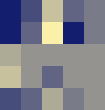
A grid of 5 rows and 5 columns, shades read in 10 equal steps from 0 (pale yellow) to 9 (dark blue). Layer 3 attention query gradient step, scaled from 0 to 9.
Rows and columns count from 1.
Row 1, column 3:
2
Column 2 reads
7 6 4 4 6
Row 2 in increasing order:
0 5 6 9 9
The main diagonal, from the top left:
9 6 4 4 4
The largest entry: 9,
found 3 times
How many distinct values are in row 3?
2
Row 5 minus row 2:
-2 0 3 -4 -1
